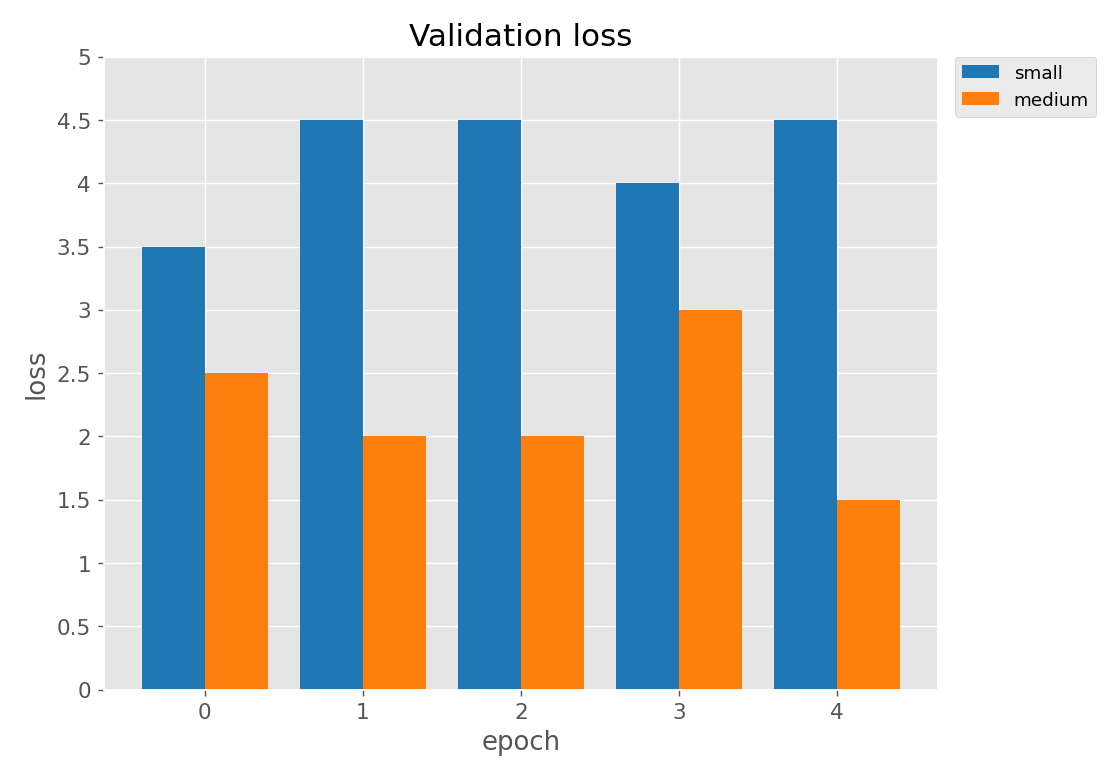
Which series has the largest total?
small
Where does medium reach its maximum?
3
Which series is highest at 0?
small
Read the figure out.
Title: Validation loss
x-axis: epoch, ticks 0 1 2 3 4
y-axis: loss, ticks 0 0.5 1 1.5 2 2.5 3 3.5 4 4.5 5
Legend: small, medium
Values:
small: 3.5 4.5 4.5 4 4.5
medium: 2.5 2 2 3 1.5
